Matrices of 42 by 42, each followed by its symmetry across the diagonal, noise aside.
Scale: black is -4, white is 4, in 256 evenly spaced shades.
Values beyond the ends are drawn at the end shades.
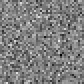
neither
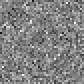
symmetric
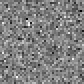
neither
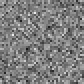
symmetric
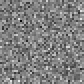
symmetric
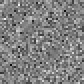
symmetric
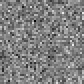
neither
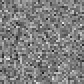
neither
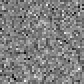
neither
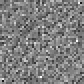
symmetric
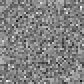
symmetric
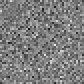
symmetric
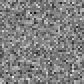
neither
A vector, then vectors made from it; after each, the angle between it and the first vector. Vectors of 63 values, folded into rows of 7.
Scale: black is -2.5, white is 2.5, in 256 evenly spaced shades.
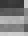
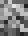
partly opposed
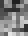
partly aligned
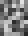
orthogonal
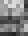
nearly opposite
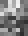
partly opposed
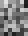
partly opposed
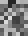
orthogonal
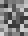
orthogonal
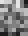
partly opposed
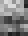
nearly opposite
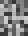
orthogonal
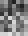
partly aligned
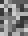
orthogonal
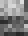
nearly opposite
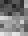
nearly parallel
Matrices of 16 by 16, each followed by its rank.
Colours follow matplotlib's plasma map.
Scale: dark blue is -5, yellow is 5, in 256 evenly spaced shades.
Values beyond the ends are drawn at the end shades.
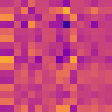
two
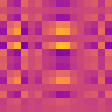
one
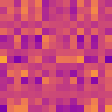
two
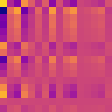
one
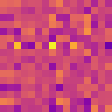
three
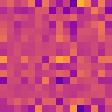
three
